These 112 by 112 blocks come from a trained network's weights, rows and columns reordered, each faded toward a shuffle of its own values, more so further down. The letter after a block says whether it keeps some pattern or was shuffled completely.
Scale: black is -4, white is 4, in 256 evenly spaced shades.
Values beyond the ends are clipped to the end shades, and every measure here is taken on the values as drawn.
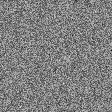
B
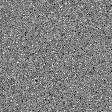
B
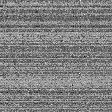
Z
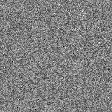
Z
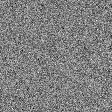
B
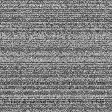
Z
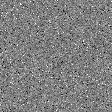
B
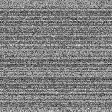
Z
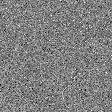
B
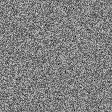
B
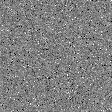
B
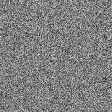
Z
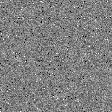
Z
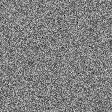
B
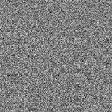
Z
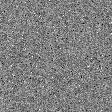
B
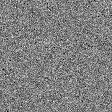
B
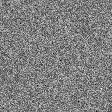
B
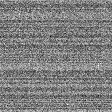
Z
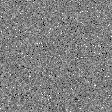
Z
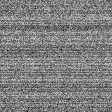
Z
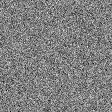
B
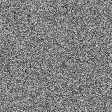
B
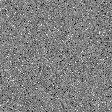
B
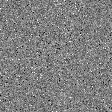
B
